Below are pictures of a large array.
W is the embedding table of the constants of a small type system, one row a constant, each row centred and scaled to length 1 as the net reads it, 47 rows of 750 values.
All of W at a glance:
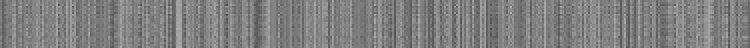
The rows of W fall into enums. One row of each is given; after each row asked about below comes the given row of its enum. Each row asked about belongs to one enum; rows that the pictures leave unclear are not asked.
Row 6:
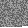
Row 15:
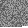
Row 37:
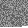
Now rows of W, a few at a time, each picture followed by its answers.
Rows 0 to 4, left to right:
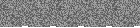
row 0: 37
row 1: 6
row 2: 15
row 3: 6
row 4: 15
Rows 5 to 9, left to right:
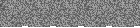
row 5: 15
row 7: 6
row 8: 15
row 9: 6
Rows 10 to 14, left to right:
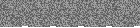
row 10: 37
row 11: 6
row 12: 6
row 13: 6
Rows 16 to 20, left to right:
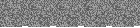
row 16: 6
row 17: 37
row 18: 37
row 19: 15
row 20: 37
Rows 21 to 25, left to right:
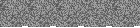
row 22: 15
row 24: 6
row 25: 15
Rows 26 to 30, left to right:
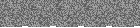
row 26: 6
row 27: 37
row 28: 15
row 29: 15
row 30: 6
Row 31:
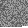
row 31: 15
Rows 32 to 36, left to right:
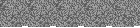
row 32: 15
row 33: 15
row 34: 15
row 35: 15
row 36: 37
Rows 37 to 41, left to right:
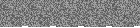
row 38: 37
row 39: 6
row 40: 6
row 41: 15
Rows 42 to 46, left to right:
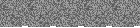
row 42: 37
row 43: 15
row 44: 6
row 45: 15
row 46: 15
